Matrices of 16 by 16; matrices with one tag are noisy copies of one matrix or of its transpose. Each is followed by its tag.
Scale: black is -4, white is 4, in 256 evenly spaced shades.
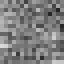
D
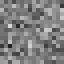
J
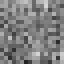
D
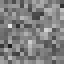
J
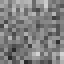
D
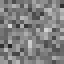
J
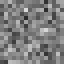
J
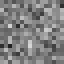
J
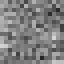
D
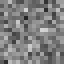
J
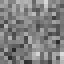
D
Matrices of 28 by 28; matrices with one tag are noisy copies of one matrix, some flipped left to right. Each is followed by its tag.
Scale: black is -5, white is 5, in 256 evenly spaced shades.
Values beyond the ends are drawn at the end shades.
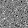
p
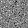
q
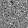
q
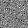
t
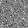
p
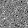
p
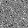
p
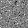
q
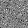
t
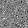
p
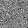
t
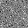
p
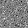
p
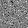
q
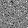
q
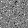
q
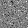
q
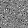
t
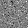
q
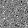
p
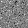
q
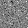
q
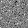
q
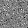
t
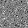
p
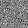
t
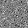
p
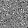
t
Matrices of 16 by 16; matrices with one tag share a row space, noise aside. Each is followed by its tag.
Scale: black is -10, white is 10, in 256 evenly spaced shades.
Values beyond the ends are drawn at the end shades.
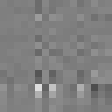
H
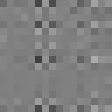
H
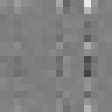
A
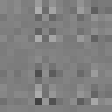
H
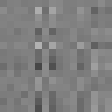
H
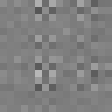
H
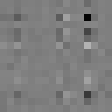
A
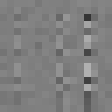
A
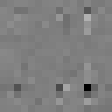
A
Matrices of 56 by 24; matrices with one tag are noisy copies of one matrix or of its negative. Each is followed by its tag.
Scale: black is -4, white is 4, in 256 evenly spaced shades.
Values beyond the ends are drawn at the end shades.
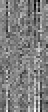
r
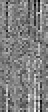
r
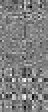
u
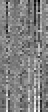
r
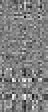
u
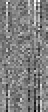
r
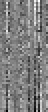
r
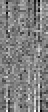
r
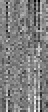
r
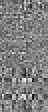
u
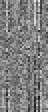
r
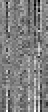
r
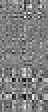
u
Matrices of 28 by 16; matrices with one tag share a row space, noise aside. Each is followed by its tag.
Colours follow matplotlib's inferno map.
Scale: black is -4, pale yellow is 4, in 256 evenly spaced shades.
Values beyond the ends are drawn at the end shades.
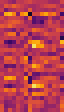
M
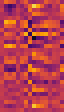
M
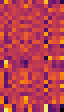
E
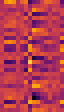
M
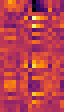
M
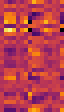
M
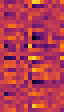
M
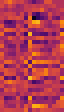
M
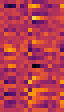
M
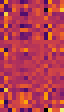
E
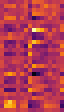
M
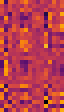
E
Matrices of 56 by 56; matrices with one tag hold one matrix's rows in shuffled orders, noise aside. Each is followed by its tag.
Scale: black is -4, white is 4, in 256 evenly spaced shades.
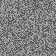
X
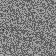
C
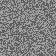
C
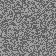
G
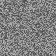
G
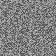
G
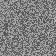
G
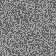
X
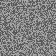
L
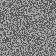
C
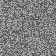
G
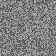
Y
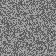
L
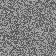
C
